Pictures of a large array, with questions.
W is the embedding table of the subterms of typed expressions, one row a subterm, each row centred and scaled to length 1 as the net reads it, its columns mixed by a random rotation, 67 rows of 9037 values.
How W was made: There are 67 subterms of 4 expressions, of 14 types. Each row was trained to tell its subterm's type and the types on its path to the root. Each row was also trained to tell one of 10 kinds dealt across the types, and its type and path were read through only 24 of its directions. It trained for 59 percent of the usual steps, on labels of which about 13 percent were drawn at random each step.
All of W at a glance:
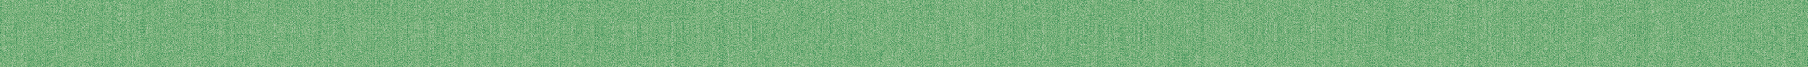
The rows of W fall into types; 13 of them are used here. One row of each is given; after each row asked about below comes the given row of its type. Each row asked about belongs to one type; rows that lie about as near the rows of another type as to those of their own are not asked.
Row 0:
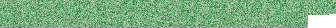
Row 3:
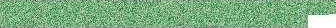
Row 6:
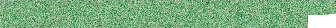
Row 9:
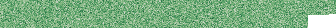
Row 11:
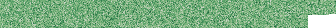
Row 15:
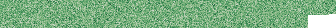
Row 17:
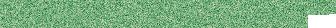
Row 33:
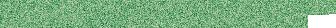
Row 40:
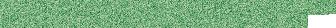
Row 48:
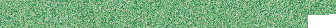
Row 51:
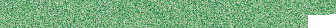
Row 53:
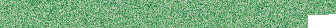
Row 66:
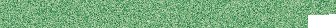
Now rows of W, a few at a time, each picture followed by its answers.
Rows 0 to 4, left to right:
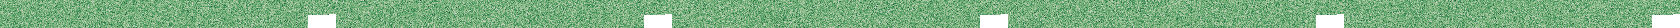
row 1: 66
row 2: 40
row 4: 51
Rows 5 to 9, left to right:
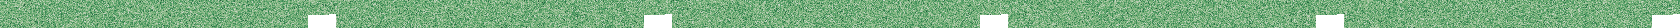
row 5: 9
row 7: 51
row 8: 33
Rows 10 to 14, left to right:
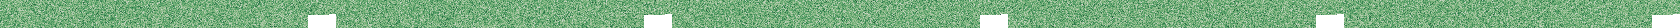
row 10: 33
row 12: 51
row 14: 6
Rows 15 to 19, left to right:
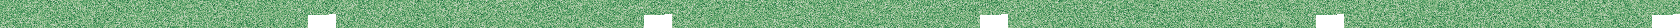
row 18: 51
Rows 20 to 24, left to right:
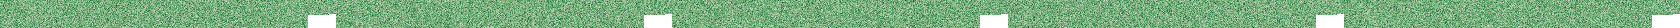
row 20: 66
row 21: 0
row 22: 9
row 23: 6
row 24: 33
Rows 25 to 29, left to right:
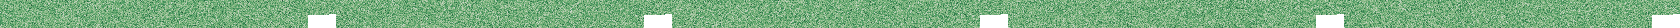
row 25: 48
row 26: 9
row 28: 48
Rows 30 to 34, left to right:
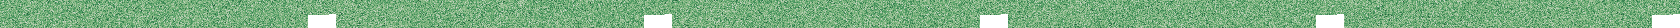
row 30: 15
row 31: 40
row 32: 40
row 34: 0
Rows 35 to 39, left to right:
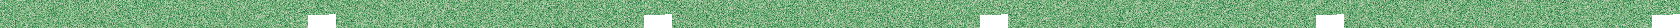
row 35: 48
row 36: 48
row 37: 9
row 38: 40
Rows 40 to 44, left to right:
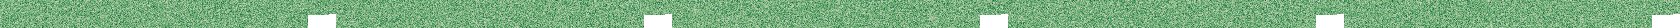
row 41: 17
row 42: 48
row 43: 3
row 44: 11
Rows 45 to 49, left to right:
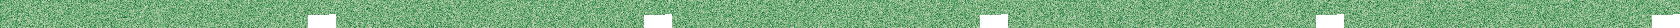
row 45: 33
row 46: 0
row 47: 0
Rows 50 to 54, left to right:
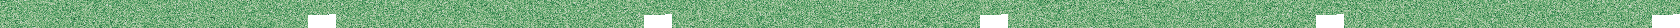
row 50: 51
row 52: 17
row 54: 17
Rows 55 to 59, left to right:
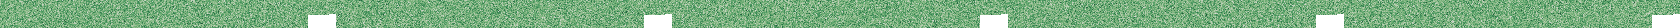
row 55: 17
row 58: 17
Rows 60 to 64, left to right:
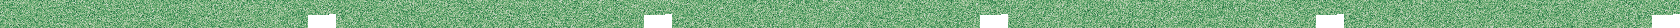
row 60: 9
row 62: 0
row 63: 40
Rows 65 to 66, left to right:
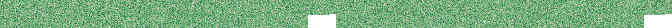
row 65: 33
